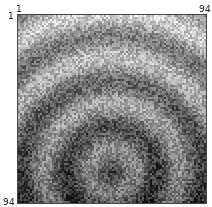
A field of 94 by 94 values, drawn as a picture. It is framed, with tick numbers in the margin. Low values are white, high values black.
Rings: centred on the bottom middle. Histogram: bell-shaped. Slope: up to the bottom.
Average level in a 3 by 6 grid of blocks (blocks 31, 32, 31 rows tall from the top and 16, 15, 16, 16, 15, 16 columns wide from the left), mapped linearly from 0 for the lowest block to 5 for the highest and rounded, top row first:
1 0 0 0 0 0
2 2 3 3 2 2
4 5 3 3 5 4
